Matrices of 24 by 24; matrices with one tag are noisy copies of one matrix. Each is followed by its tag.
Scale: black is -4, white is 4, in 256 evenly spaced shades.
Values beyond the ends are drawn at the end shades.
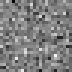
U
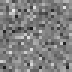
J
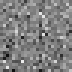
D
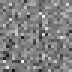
D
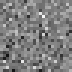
D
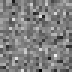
U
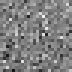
D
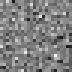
U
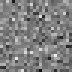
U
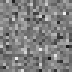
U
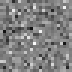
J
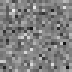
J
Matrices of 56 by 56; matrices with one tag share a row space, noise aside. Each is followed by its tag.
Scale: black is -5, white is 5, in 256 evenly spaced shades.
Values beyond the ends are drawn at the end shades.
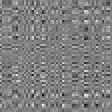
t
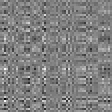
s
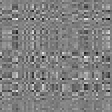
t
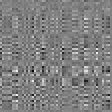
t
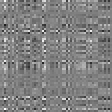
s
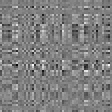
t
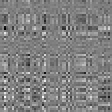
s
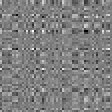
t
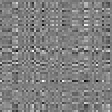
t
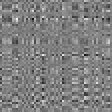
t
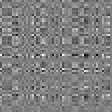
t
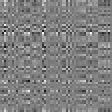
s
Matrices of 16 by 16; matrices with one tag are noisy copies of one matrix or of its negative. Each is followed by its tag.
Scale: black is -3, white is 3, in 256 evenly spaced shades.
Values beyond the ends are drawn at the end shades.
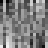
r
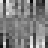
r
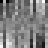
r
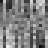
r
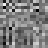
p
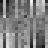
r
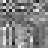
p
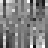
r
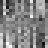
r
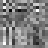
p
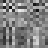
p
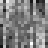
r
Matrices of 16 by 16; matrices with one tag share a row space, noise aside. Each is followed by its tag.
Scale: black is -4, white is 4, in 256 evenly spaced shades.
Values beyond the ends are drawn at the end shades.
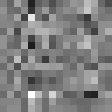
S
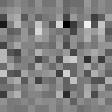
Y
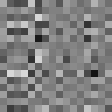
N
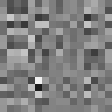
N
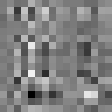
S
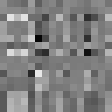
N
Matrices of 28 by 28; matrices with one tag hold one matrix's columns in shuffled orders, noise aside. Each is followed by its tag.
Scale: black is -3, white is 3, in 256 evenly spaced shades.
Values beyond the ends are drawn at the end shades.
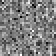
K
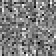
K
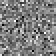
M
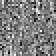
K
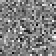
M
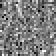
K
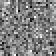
K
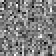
K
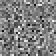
M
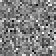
M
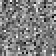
K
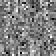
K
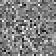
M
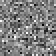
M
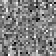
K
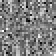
K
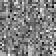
K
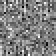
K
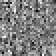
K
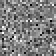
M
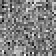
K
